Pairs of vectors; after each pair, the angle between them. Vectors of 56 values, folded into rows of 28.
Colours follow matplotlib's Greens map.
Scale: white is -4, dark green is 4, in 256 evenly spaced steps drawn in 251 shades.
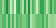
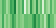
partly opposed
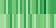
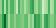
partly opposed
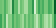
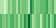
orthogonal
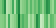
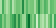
orthogonal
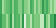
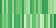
nearly parallel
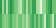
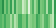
orthogonal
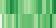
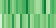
orthogonal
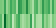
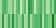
partly opposed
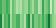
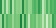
partly opposed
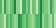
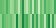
orthogonal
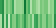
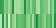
nearly parallel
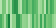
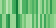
nearly parallel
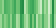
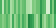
orthogonal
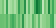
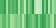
nearly opposite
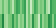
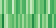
nearly parallel
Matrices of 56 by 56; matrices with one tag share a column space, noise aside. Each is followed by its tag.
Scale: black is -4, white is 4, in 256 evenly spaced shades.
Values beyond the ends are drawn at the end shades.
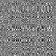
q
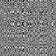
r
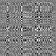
q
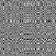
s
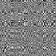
r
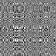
q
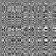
q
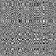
s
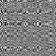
r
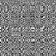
q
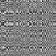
r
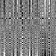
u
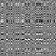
s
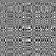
q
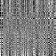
u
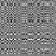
s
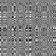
q
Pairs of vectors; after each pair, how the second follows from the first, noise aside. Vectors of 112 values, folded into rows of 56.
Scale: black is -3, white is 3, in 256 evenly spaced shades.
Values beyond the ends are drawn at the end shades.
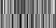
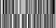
negated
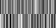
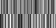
negated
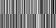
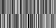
shuffled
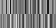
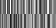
negated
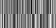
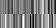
shuffled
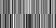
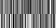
negated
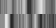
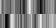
negated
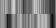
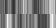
negated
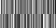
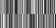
shuffled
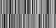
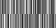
negated
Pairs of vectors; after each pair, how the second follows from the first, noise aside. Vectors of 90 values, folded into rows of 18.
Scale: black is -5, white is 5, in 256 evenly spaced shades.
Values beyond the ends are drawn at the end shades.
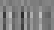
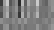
wrapped around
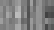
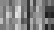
scaled up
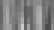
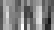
scaled up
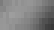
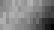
scaled up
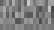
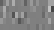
partly zeroed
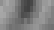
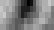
scaled up
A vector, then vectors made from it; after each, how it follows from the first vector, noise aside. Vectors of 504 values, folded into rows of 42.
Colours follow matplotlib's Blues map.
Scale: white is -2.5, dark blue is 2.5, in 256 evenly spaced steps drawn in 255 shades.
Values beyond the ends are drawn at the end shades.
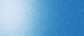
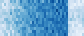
wrapped around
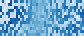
sign-scrambled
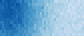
negated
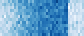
wrapped around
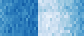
wrapped around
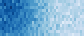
negated
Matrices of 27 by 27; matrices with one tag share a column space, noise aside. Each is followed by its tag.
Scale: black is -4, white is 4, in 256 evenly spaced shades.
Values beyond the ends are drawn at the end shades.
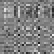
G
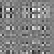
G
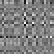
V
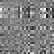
G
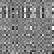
G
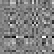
V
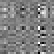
G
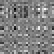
G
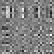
G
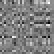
V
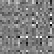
V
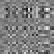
G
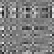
G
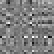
V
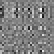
G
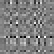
V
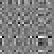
V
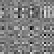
G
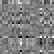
V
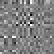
V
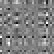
V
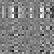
G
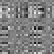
G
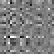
V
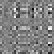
G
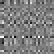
V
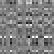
V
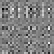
G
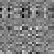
G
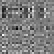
G
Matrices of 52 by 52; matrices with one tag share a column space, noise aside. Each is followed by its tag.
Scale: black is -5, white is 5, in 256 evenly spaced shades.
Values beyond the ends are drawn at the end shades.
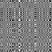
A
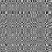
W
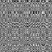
W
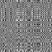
A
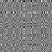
W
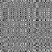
A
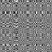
W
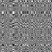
W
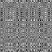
A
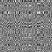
W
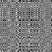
A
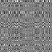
W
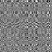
W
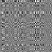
W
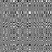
W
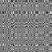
W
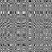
W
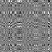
W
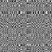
W
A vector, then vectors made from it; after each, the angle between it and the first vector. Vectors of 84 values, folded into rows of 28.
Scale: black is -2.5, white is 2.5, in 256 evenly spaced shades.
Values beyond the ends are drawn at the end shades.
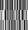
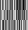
partly aligned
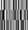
nearly opposite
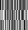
nearly parallel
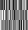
orthogonal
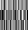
nearly opposite
